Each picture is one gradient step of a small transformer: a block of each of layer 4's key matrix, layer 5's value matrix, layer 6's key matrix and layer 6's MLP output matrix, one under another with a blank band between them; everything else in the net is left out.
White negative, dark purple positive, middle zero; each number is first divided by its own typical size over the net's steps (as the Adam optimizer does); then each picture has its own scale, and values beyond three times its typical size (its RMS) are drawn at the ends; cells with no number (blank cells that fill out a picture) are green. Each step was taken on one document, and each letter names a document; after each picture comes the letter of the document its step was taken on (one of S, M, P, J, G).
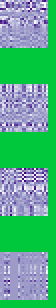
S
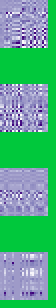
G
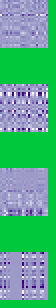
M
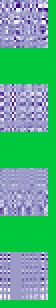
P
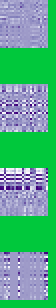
S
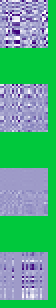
G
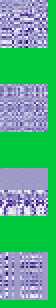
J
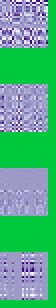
G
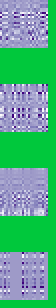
M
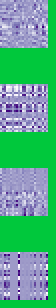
S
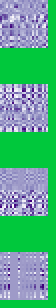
S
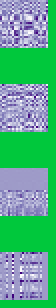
J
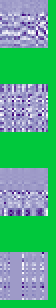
M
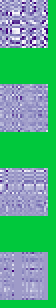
G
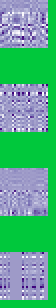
M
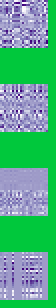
G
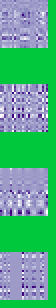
M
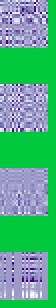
G
